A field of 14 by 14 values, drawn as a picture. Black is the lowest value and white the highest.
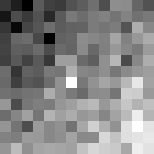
Ninth with the highest average: bottom right. Ninth with the lowest average: top left. Slope: up to the bottom right. Calmest part: top middle. Stripes: none.
